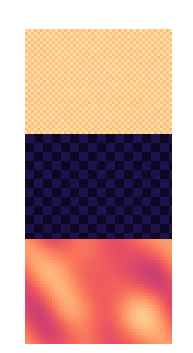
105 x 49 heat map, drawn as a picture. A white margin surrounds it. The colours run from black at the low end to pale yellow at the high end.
It is made of 3 by 1 panels. Panel 1,1: very high, checkered, faint in contrast. Panel 2,1: very low, checkered, faint in contrast. Panel 3,1: high, smooth.
